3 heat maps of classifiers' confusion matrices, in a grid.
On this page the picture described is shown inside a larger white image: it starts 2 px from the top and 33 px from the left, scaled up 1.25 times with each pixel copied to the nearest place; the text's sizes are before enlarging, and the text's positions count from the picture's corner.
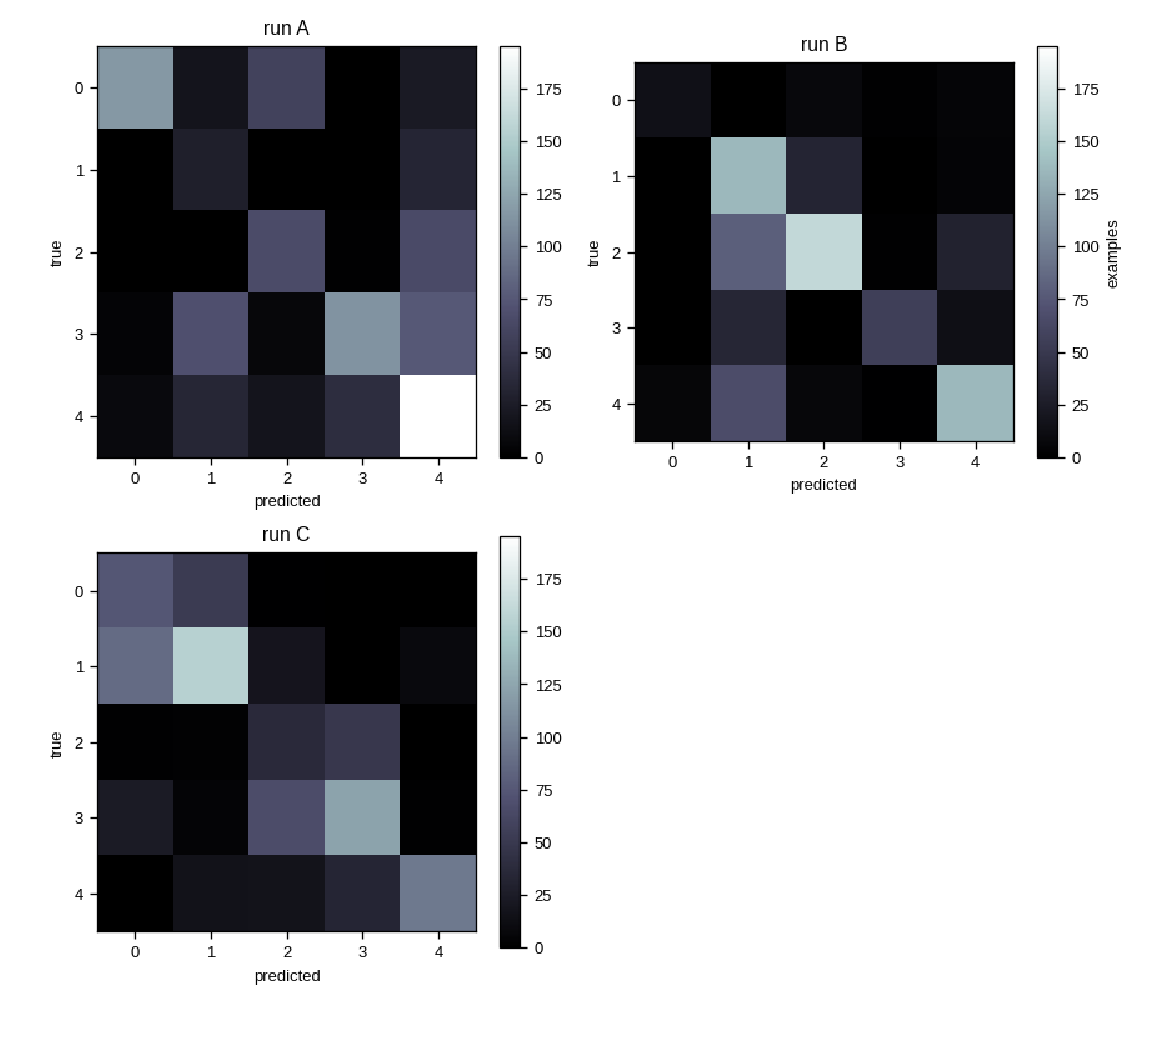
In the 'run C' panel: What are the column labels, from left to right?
0, 1, 2, 3, 4
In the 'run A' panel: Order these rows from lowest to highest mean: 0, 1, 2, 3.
1, 2, 0, 3
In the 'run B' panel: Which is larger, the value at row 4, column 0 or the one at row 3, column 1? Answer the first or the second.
the second
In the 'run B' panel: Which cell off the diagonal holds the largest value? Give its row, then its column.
2, 1
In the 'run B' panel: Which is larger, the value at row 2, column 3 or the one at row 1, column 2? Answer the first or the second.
the second
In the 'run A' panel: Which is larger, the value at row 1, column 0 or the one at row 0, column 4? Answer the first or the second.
the second
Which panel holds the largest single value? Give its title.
run A
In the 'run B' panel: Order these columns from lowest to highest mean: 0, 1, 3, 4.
0, 3, 4, 1
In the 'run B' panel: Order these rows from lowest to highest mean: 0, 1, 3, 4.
0, 3, 1, 4
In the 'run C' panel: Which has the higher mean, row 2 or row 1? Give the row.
1
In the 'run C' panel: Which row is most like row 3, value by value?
2
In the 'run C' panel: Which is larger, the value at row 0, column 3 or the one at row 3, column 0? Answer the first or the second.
the second
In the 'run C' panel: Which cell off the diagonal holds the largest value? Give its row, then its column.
1, 0
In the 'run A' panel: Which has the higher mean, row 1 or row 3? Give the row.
3
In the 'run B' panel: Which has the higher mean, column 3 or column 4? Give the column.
4
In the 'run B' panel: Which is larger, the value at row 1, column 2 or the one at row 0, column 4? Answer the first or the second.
the first
